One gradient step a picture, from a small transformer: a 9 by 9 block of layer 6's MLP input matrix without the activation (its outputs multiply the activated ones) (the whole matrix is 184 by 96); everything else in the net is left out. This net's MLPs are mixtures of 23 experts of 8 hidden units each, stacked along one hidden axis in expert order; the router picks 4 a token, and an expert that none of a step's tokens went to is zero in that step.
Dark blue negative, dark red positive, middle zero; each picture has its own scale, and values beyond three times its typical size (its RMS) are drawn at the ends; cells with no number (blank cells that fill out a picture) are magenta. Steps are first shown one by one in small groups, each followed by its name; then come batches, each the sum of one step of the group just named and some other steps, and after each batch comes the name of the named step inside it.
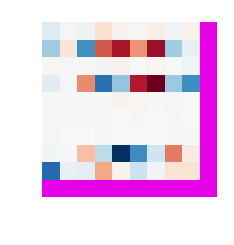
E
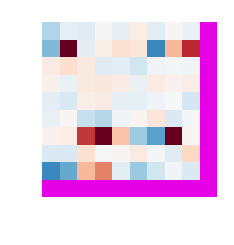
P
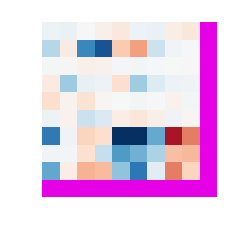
P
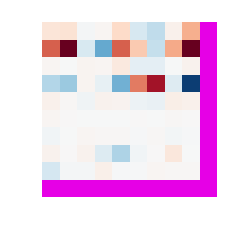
E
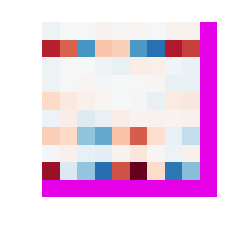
P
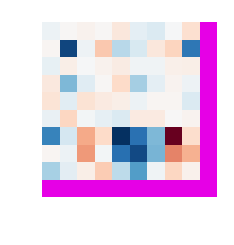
P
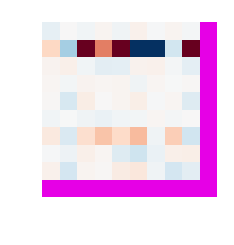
P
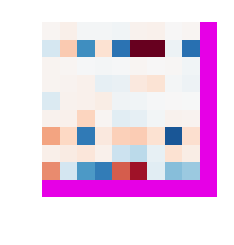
E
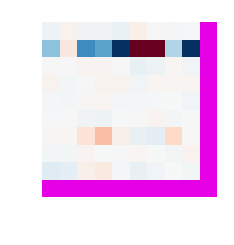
P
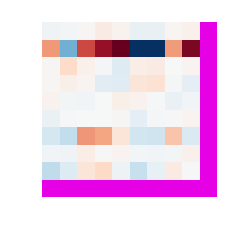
P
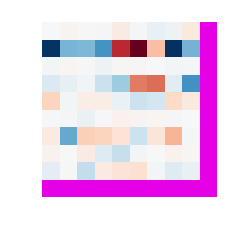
E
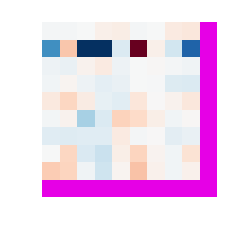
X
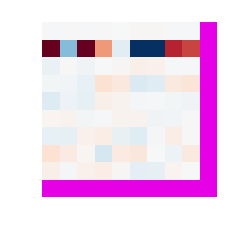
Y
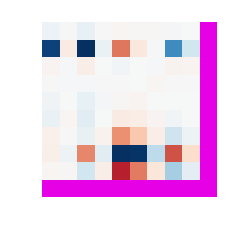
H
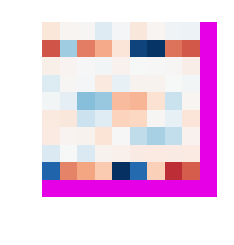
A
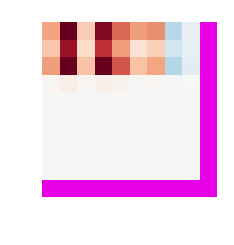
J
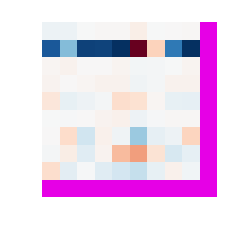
J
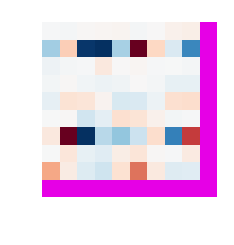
X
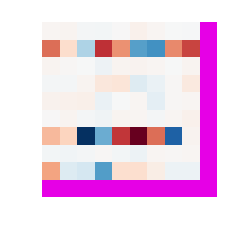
A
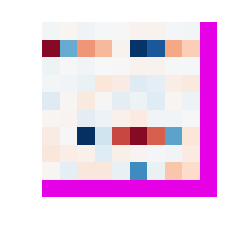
Y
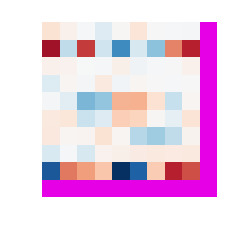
A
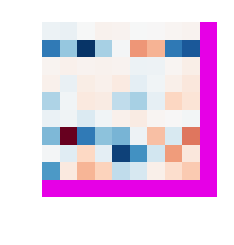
H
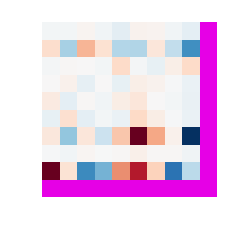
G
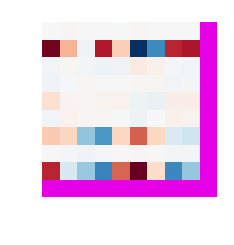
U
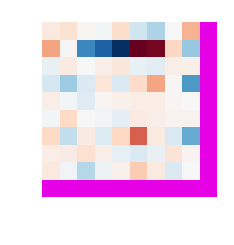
G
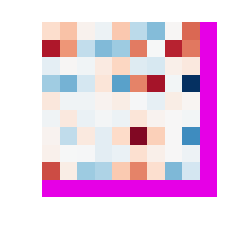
G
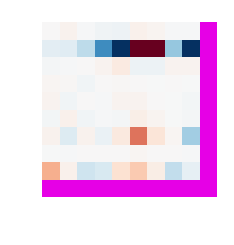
G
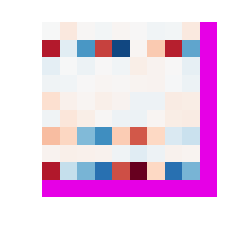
U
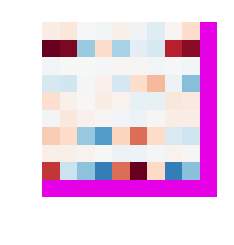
U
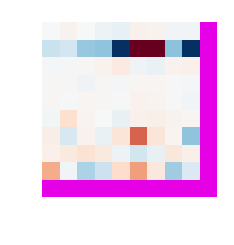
G
